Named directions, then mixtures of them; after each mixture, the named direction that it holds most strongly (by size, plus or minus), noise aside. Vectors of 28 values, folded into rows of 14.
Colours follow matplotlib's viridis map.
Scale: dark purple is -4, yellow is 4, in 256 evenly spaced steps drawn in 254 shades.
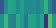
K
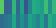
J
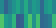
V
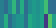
K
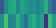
K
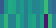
K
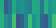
V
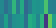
K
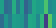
J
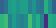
K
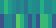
V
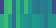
J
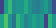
K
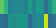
K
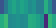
K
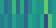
J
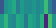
K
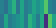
K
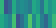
V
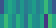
K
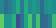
V
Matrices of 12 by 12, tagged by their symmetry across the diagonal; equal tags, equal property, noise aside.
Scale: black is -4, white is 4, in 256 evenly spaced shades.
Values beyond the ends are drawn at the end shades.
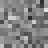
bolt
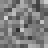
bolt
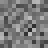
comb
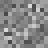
comb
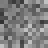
comb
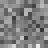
bolt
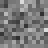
bolt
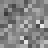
comb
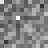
comb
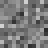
comb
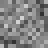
comb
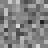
bolt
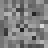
bolt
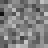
bolt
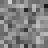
bolt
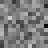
bolt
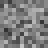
bolt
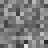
bolt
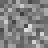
comb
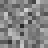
bolt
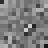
comb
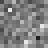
comb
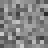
bolt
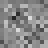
comb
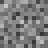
comb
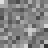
comb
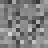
bolt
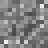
comb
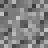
comb
